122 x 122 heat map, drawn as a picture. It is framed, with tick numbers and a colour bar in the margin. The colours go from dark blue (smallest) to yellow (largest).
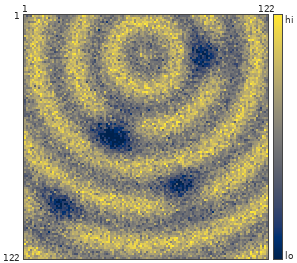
There is no overall slope. Four dips sink into the field. Concentric rings centre on the top middle.
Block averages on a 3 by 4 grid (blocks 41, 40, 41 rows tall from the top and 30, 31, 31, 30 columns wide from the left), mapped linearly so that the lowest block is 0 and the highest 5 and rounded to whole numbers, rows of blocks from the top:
5423
4044
1424
